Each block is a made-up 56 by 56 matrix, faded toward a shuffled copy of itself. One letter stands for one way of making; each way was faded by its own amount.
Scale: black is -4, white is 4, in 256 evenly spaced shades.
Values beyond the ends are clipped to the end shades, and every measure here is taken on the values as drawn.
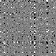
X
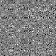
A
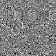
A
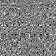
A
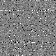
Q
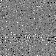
Q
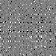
X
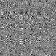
A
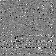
Q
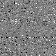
Q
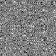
A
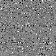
Q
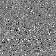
Q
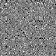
A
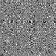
A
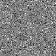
A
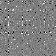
X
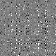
X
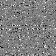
Q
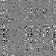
X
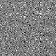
A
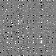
X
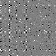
X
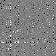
X
